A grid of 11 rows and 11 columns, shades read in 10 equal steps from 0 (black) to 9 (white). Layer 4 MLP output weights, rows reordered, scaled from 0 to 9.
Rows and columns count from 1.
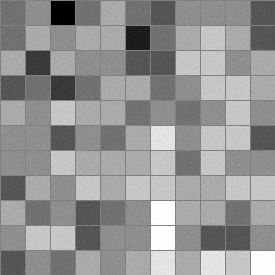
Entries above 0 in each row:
10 11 11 11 11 11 11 11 11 11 11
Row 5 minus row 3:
0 3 1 1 1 1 2 -3 -2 2 -1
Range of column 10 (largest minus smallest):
4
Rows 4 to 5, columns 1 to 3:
3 4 2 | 6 5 7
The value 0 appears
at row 1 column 3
